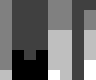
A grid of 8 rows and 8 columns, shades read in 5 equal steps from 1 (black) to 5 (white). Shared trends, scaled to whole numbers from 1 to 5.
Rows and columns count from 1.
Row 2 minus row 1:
0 0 0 0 0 0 0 1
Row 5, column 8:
4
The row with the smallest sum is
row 1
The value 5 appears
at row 7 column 8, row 8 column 5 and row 8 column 8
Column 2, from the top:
2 2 2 2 2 1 1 1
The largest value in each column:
4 2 2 2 5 4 2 5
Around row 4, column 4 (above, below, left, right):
2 2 2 4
